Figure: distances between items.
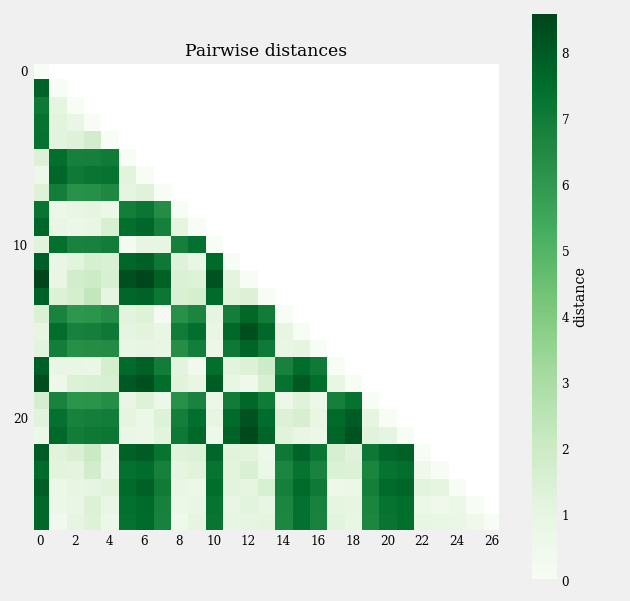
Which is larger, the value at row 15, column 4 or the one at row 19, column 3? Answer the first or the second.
the first
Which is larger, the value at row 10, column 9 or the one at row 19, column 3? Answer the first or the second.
the first
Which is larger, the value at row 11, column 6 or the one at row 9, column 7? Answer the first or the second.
the first
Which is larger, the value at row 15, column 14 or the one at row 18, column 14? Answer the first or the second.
the second
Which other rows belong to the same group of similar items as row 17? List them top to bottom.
1, 2, 3, 4, 8, 9, 11, 12, 13, 18, 22, 23, 24, 25, 26
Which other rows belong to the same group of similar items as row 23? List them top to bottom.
1, 2, 3, 4, 8, 9, 11, 12, 13, 17, 18, 22, 24, 25, 26
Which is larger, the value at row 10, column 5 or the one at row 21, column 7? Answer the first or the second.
the second
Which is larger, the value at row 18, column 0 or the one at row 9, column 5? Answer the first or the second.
the first
